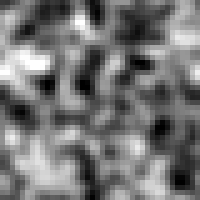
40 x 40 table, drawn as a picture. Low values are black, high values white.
Odd rows or columns: none. Mirror symmetry: none. Grain: blotchy.
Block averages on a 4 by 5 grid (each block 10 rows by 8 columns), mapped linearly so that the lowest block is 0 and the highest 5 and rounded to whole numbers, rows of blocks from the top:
21204 / 52112 / 23221 / 34141
